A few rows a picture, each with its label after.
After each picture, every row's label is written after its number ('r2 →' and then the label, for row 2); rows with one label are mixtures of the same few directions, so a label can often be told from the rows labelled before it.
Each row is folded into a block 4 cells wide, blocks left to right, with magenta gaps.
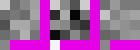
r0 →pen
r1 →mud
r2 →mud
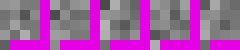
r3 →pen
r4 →mud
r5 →pen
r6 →mud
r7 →pen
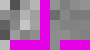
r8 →pen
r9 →mud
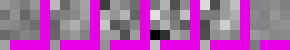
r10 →mud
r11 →pen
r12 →pen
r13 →mud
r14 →pen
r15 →mud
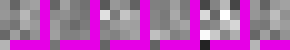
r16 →pen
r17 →pen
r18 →mud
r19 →mud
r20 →mud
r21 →pen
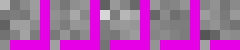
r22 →pen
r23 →pen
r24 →mud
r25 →mud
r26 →mud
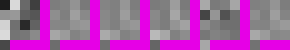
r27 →pen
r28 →mud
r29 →mud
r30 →mud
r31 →mud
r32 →mud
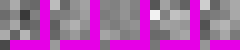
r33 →pen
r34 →pen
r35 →mud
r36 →mud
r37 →pen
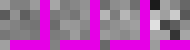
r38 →mud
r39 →pen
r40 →mud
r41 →pen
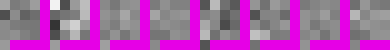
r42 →mud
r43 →pen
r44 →pen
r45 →mud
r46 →pen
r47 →mud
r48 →pen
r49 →mud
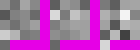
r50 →mud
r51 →mud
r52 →pen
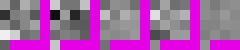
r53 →mud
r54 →mud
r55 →mud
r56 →mud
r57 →pen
